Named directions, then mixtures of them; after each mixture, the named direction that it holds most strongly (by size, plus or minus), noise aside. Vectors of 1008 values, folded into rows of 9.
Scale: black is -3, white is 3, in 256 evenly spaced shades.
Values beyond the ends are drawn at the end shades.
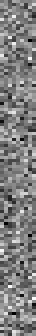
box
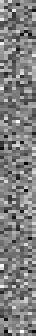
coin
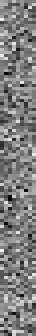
box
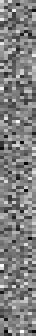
coin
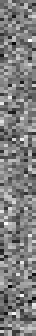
box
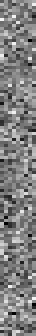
box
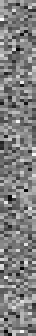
coin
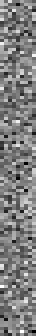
coin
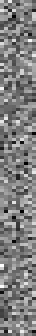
coin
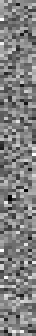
coin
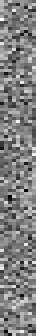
coin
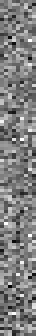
box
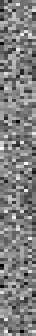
coin
